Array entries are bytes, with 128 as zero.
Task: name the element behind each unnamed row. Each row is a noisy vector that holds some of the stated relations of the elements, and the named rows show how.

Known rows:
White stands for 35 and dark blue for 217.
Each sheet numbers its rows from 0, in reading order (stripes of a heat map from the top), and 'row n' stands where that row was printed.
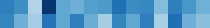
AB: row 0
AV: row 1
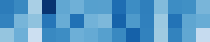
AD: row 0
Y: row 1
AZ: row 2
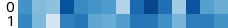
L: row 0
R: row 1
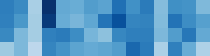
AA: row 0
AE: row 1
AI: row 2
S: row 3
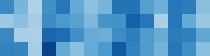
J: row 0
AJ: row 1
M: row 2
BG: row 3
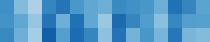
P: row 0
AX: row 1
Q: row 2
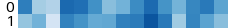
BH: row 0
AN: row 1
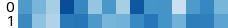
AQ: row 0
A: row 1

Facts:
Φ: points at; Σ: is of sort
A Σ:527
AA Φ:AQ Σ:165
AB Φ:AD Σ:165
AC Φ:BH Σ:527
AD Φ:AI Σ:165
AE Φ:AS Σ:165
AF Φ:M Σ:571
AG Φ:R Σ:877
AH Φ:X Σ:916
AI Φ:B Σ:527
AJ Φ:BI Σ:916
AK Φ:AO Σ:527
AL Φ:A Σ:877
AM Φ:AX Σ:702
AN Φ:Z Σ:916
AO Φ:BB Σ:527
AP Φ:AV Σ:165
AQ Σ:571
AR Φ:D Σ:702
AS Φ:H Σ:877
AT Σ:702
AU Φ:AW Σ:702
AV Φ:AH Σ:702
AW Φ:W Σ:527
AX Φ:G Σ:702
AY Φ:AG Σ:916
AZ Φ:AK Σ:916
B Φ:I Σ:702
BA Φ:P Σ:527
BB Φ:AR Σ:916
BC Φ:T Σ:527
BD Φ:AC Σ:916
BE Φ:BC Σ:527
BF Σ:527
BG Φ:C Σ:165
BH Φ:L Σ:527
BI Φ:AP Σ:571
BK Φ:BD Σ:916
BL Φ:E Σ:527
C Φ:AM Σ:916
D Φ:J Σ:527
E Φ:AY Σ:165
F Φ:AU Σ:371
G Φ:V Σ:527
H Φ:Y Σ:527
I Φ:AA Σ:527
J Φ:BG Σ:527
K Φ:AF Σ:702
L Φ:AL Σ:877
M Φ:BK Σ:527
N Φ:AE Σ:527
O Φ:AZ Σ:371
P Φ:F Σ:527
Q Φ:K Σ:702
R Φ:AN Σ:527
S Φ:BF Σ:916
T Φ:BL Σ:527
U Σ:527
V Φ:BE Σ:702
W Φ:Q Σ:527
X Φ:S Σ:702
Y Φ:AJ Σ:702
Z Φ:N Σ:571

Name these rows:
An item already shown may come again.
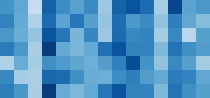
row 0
AG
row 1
AT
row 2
F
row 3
AE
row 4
C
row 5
M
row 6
AE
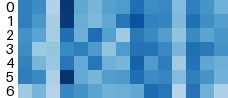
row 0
AB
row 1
AE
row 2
V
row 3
H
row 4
Y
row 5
AB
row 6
AH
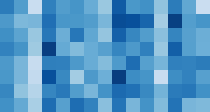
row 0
AR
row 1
AS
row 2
AM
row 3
AP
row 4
BC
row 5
Z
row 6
N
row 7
AU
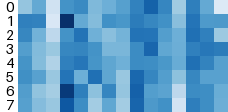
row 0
BB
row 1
E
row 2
D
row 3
G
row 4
P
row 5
AX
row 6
AF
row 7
BI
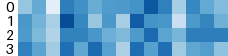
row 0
AY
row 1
AQ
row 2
BE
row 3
B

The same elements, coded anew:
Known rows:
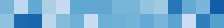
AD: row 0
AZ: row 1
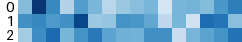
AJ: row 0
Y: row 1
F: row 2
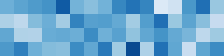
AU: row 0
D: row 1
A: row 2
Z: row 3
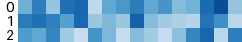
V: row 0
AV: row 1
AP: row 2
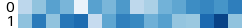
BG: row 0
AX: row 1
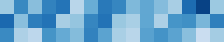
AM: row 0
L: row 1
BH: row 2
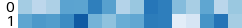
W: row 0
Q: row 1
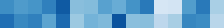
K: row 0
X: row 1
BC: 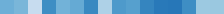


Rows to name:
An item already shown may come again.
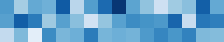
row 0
B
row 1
AY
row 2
G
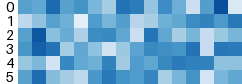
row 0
AR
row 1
BG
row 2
AF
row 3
AY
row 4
BE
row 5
AQ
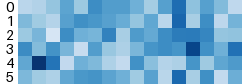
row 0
J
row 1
H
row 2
BE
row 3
E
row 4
AH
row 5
H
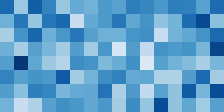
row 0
AG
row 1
V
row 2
F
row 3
AE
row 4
BI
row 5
AT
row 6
AS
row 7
N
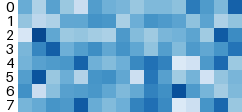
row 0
AB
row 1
P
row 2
C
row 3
O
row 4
AU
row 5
AF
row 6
R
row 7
AU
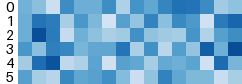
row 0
BC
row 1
AN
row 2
S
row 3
AS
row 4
BB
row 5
M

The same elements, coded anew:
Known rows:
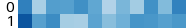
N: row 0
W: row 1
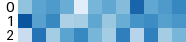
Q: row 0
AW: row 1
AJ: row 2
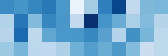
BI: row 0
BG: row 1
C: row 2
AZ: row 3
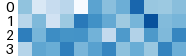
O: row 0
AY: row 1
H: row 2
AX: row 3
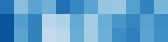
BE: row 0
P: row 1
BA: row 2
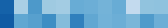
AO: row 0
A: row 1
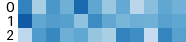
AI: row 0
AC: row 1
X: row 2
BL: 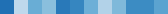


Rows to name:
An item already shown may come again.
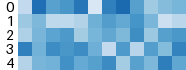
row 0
AP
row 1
AZ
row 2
AT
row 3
H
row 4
V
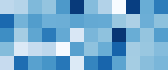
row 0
AG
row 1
D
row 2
Z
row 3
O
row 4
AP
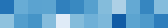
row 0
G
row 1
AU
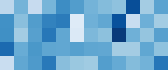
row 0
AN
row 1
AQ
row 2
Z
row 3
J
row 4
Y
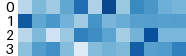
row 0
E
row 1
M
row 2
AY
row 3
AU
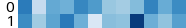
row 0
R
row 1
Z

